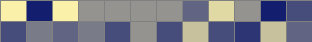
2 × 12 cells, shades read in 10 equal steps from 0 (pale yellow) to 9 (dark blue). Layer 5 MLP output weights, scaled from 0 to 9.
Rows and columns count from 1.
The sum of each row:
52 66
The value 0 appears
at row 1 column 1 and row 1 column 3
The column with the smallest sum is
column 3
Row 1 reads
0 9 0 4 4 4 4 6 1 4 9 7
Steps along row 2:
down up down up down up down up up down up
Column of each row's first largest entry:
2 10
